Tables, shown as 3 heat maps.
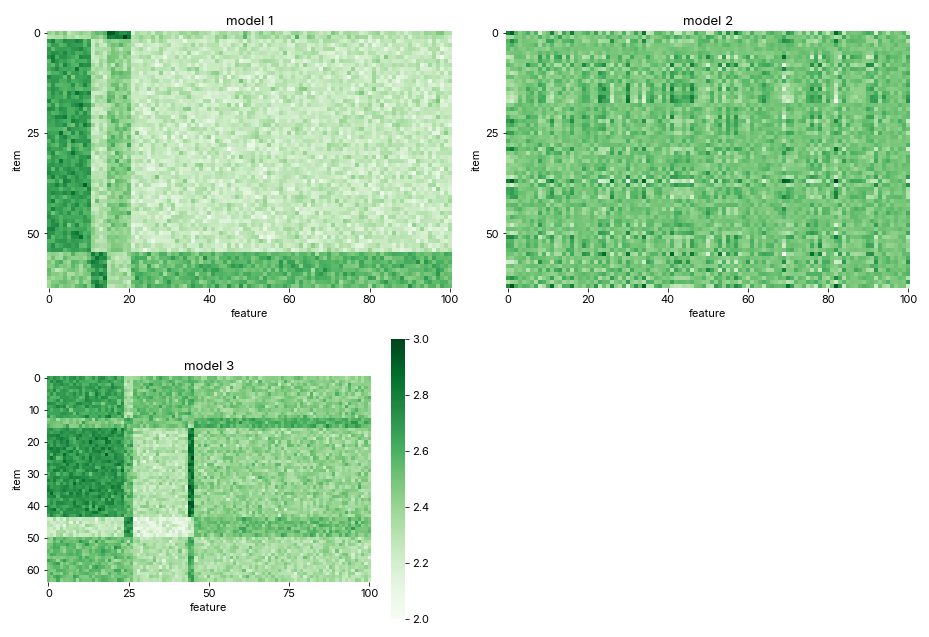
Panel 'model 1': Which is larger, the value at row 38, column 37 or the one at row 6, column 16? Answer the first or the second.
the second
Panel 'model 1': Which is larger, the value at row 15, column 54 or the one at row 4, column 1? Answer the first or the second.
the second
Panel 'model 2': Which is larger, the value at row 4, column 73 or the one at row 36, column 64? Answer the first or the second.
the second
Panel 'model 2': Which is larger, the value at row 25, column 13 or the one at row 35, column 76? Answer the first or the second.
the first
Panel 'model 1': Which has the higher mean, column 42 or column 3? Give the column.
3
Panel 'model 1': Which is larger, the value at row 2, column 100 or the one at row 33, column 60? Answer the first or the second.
the second
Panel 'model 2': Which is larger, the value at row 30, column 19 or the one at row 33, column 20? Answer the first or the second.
the second
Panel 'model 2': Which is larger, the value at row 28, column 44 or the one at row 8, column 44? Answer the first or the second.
the second
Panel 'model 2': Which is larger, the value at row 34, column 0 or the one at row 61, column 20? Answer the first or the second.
the second
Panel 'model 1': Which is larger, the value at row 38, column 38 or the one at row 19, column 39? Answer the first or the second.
the first
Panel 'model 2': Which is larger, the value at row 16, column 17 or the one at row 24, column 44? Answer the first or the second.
the second
